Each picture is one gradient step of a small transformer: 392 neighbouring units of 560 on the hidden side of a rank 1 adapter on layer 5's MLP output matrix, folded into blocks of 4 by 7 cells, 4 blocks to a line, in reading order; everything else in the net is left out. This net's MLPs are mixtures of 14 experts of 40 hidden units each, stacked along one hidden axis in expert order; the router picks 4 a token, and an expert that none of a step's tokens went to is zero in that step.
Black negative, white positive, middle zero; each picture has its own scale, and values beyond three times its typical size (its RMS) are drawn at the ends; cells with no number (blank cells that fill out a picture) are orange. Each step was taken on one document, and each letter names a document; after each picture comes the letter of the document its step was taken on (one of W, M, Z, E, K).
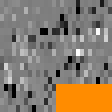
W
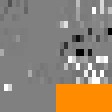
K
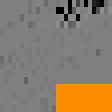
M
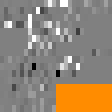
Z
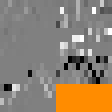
K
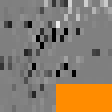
Z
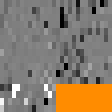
W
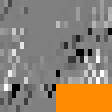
K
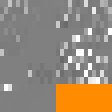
K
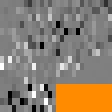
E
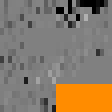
M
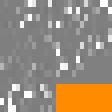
E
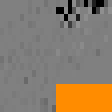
M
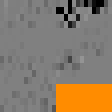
M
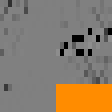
K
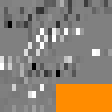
Z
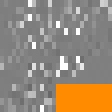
E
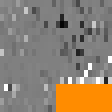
W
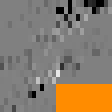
M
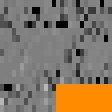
W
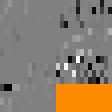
K
